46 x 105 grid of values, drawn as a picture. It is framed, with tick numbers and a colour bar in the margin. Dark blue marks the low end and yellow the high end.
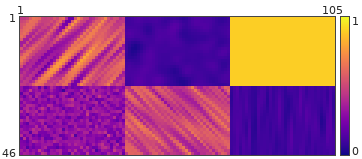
It is made of 2 by 3 panels. Panel 1,1: middling, slanting up to the right, strong in contrast. Panel 1,2: very low, blotchy, faint in contrast. Panel 1,3: very high, flat. Panel 2,1: low, fine-grained. Panel 2,2: middling, slanting down to the right. Panel 2,3: very low, streaked downward, faint in contrast.
